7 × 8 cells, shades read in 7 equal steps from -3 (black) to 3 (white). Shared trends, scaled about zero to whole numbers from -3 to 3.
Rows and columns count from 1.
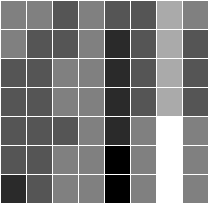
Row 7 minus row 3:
-1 0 0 0 -1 1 2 1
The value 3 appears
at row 5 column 7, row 6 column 7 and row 7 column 7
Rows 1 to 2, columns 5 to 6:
-1 -1 / -2 -1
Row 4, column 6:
-1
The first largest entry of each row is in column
7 7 7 7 7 7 7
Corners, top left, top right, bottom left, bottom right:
0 0 -2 0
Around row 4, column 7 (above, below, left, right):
1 3 -1 -1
